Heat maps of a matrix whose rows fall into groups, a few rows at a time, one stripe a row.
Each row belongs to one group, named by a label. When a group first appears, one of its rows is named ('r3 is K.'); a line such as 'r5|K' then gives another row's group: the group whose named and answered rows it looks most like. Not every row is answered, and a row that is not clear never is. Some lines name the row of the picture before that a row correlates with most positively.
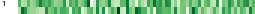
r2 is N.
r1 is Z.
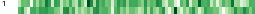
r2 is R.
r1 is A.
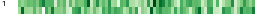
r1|Z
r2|N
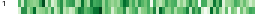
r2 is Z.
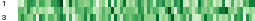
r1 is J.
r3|J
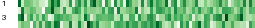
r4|A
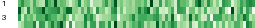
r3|Z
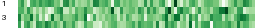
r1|R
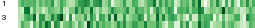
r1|Z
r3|J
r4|A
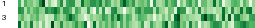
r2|N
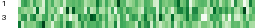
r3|Z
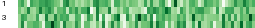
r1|R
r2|Z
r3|N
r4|N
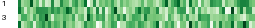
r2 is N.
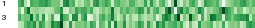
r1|R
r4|J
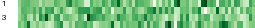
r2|Z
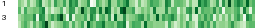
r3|J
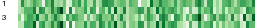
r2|J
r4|J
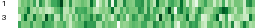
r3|Z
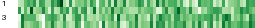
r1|J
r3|N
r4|N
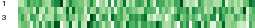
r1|J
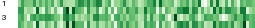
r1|Z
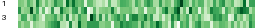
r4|A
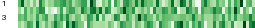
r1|J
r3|N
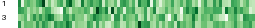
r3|R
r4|N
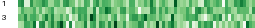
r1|R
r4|J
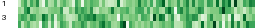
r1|N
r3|Z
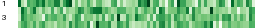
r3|N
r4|Z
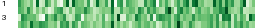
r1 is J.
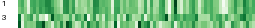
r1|R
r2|R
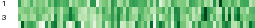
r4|N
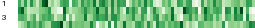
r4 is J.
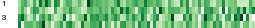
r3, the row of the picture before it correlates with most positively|3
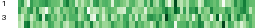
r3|Z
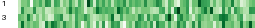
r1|A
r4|N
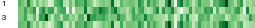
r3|A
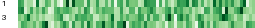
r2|R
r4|A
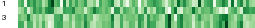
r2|R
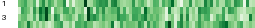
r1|J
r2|A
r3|A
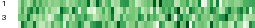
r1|Z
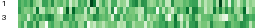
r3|R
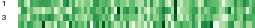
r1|R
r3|R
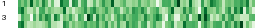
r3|A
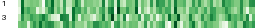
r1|N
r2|N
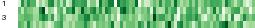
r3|Z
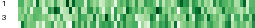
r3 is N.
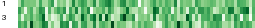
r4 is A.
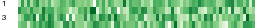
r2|Z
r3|J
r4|R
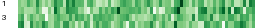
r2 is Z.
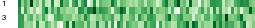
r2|A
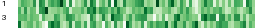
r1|J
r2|A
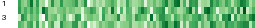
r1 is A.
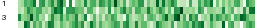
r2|J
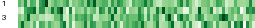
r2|J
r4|J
